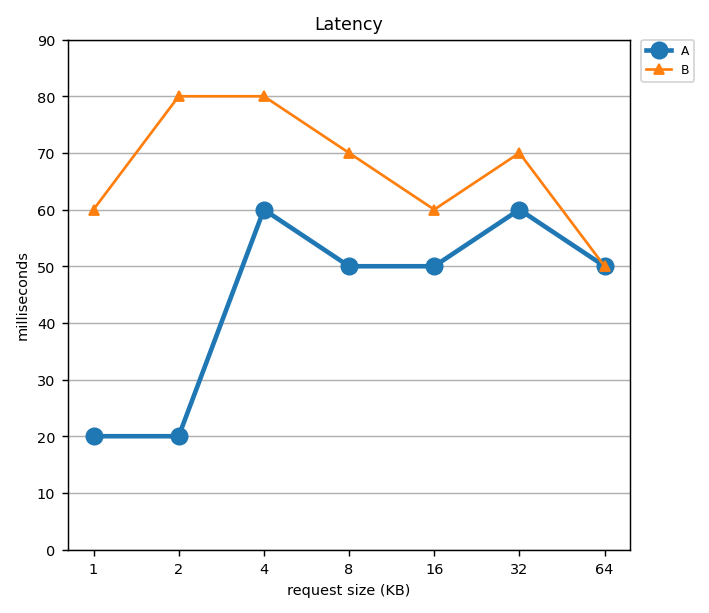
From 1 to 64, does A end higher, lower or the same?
higher
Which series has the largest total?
B
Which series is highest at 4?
B
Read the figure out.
Title: Latency
x-axis: request size (KB), ticks 1 2 4 8 16 32 64
y-axis: milliseconds, ticks 0 10 20 30 40 50 60 70 80 90
Legend: A, B
Values:
A: 20 20 60 50 50 60 50
B: 60 80 80 70 60 70 50
